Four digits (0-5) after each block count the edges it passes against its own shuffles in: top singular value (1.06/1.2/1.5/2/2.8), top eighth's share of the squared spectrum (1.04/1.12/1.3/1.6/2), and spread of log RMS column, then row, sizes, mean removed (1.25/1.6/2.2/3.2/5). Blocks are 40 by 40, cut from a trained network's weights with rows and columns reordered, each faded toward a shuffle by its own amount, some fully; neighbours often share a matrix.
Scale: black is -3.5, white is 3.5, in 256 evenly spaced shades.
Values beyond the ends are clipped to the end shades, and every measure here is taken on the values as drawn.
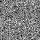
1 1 0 0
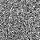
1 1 0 0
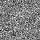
0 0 0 0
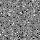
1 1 0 1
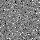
0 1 0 0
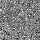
0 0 0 0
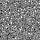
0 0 0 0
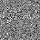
2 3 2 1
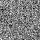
2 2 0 0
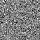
2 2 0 0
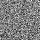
1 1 0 0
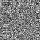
3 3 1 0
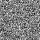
0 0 0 0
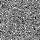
0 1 0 0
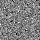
0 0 0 0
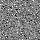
1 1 0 0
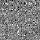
2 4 2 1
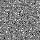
0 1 0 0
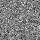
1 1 0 0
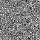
2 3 1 0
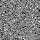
1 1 0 0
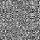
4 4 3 1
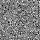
2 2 0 0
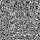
3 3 1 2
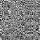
3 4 2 2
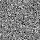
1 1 0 0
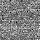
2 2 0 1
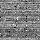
3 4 1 1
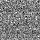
1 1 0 0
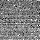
3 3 1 1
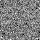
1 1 0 0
